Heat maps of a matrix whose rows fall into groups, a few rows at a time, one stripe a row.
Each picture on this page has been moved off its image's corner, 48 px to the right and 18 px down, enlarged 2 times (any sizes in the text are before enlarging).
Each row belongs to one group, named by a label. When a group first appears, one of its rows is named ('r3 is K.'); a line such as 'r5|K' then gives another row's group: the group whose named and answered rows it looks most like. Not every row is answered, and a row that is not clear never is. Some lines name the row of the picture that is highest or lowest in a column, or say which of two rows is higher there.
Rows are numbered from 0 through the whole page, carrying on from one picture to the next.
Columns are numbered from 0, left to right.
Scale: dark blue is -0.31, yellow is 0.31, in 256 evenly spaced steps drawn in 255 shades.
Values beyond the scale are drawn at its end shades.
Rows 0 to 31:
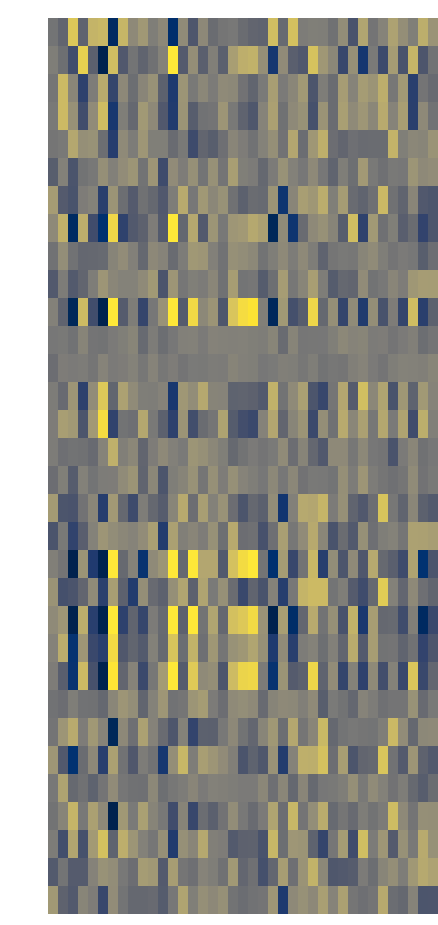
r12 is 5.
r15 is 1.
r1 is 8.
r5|5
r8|1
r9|5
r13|1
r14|1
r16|5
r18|5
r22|8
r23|8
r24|1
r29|1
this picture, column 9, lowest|19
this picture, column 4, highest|0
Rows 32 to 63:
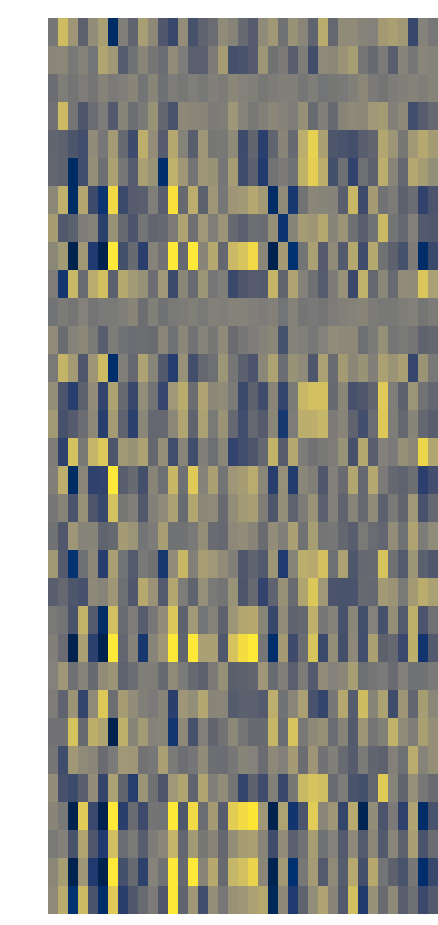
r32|1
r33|1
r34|5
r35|1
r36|5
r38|8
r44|1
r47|1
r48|8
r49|8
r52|5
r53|8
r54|8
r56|1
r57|1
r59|5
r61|8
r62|8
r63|8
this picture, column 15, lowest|63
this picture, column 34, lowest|56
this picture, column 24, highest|57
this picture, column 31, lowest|60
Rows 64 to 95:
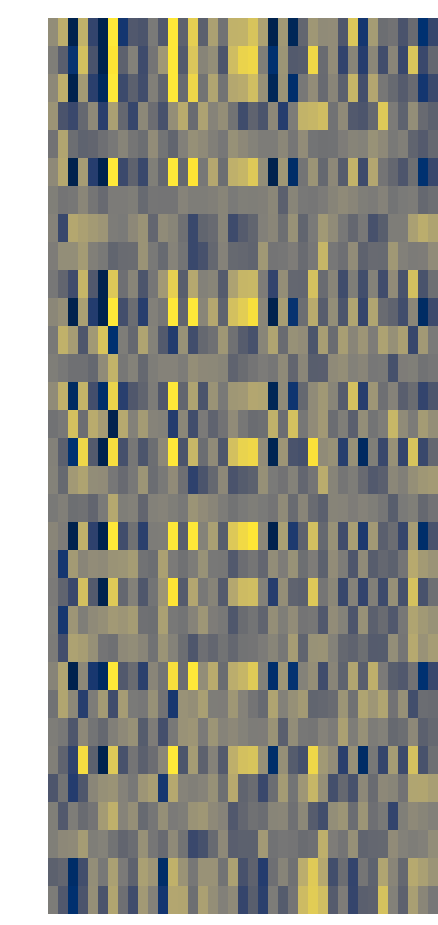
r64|8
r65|8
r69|8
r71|1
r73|8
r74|8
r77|8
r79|8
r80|1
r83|1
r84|8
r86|1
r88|1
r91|5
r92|1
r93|1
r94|5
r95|5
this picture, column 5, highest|75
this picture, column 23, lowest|67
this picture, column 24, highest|78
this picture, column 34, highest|78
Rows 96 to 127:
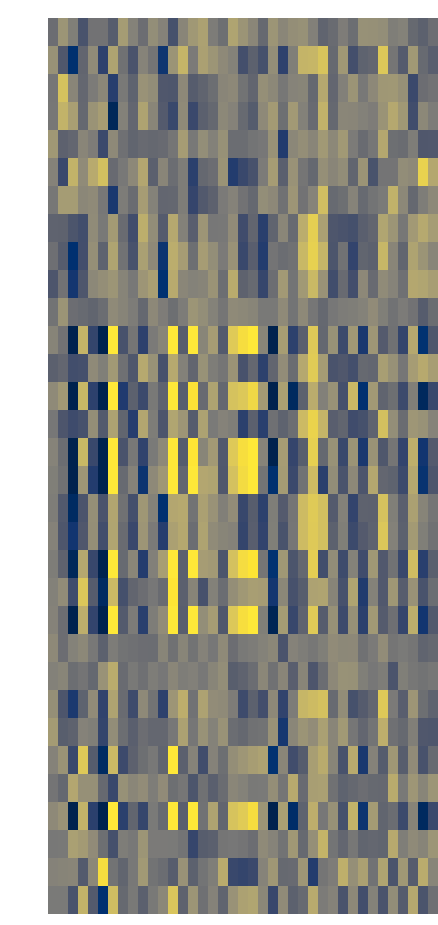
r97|5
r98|1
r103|5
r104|5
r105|5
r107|8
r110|5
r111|8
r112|8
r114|5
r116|8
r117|8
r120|5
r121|5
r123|1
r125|1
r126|1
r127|8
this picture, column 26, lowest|126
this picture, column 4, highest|101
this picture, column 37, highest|101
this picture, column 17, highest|126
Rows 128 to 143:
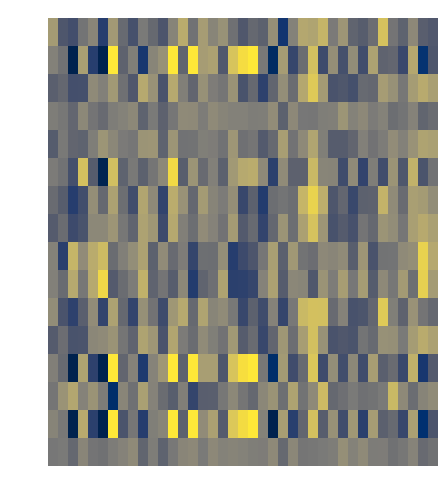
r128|5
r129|8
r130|5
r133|8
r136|1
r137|1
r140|8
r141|1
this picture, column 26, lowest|137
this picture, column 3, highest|133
